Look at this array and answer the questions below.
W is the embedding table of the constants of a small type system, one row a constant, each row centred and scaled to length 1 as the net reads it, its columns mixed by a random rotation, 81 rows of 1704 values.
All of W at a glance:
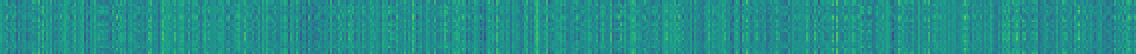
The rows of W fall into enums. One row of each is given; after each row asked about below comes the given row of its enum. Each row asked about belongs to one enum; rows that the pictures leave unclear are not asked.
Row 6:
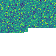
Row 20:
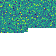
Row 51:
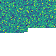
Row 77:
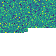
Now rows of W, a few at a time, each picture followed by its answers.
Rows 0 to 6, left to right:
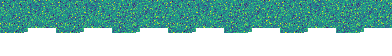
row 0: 77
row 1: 77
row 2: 6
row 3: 77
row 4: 6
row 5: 77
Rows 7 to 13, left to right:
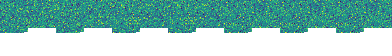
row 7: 51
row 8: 6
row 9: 20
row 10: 20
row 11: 77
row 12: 77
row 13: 77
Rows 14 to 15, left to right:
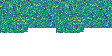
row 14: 20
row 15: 20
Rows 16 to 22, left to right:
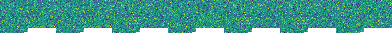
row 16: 51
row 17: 51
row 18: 20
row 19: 77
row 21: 20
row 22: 6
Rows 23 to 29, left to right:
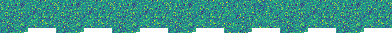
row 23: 6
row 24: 6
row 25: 6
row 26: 6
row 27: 77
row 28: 6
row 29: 6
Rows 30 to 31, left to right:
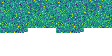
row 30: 77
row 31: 77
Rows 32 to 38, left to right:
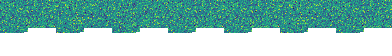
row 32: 51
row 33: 20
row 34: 6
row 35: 51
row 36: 51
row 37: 20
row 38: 51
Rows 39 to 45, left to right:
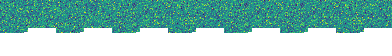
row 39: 51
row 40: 77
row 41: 6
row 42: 20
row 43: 6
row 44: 6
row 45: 20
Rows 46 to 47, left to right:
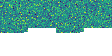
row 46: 20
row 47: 77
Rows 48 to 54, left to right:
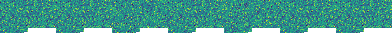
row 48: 51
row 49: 51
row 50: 77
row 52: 6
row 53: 51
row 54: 51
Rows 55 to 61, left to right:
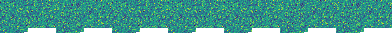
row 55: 51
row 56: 6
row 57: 51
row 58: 51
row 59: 51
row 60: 6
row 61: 6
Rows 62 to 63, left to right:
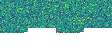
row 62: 51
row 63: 20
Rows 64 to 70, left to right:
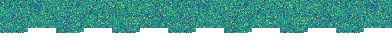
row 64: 77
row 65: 6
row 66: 20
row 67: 77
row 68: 6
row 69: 20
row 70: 77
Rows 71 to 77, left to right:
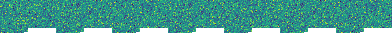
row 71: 20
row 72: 6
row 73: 77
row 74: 6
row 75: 51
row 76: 6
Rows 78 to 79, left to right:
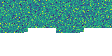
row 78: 77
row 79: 51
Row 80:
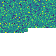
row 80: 77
